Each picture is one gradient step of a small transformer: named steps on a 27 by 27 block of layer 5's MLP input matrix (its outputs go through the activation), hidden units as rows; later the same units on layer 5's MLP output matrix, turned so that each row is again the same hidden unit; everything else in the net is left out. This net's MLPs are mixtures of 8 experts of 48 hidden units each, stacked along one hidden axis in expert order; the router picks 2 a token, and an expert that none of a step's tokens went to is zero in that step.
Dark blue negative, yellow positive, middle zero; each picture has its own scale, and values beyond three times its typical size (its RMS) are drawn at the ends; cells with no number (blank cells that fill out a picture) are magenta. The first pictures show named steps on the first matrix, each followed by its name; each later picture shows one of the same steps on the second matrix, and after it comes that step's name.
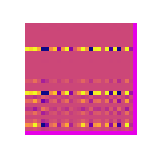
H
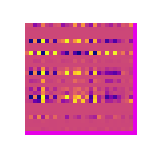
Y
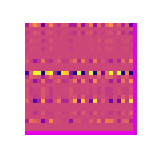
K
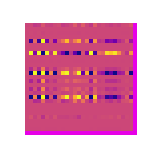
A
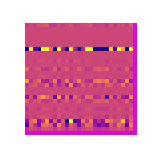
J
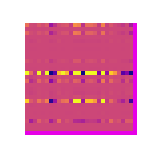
K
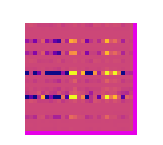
Y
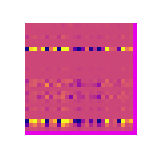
J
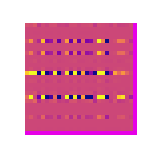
A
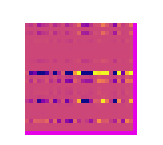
K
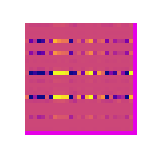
A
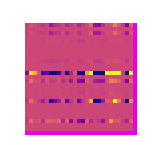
K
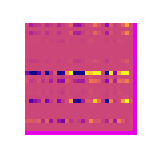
K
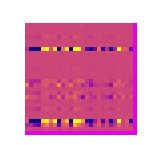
J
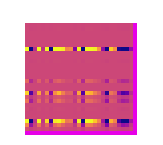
H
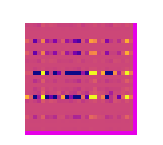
Y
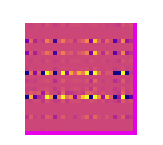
Y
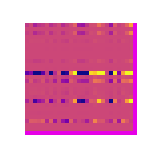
K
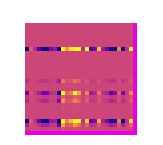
H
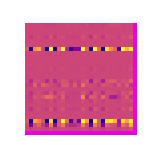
J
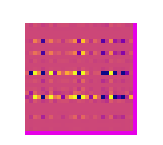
Y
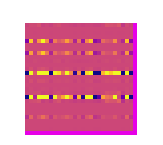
A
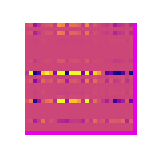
K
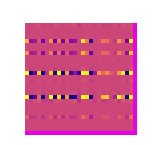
A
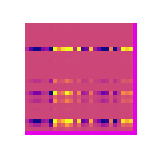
H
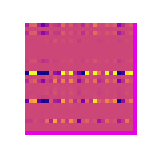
K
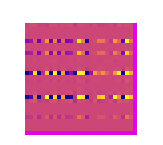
A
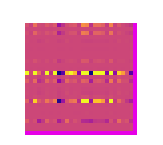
K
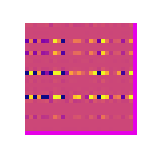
A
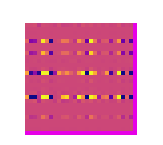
A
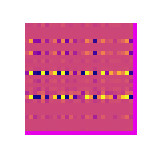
Y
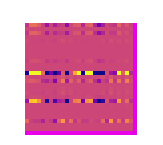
K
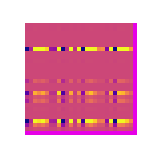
H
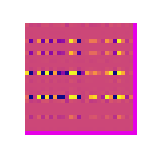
A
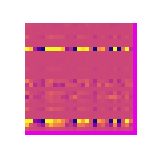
J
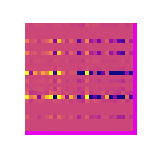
Y
